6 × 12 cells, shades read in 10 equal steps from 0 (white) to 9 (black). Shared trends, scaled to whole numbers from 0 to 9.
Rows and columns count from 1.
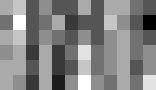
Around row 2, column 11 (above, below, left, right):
5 5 4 9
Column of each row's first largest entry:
3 12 3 3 5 5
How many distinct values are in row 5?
6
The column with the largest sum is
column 3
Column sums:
21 14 38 22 36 34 16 32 22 19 32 30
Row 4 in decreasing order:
7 7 5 5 5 4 4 4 3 3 3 1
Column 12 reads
6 9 6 4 4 1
